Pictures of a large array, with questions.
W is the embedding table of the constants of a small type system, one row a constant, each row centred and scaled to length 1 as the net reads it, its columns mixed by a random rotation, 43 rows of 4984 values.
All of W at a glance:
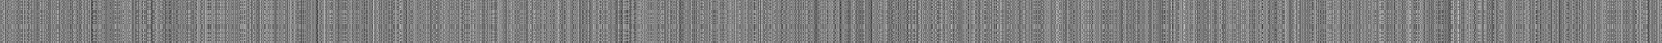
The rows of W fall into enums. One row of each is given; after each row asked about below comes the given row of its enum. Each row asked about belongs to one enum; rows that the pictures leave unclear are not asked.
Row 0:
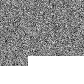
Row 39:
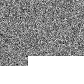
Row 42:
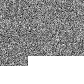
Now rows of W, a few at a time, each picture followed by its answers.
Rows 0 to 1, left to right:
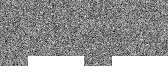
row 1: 42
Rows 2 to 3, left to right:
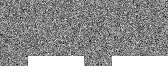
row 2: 39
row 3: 0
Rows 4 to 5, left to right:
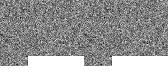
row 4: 39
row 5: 39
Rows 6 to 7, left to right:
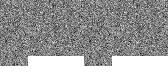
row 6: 0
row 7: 0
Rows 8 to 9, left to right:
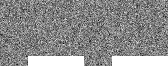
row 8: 39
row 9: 0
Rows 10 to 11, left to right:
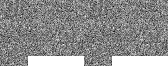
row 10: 42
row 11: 42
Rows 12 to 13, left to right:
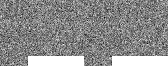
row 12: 42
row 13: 39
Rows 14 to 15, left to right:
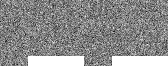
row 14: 0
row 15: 42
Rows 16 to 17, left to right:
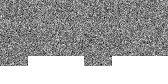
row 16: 42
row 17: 39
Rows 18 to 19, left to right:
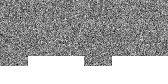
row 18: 39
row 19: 42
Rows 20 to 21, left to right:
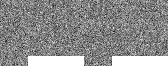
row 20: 0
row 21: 42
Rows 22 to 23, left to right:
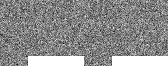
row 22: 39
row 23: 42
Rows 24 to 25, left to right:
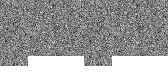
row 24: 0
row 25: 0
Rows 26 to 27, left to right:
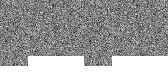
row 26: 0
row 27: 0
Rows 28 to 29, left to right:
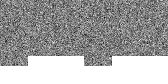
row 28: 0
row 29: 39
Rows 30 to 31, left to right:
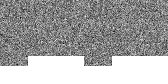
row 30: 39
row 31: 42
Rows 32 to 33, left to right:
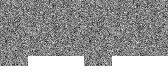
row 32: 0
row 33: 0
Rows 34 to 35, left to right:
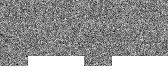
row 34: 39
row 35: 42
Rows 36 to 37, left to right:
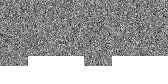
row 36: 39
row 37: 0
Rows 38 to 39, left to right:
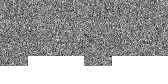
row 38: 42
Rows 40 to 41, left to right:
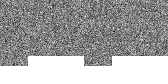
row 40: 0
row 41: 42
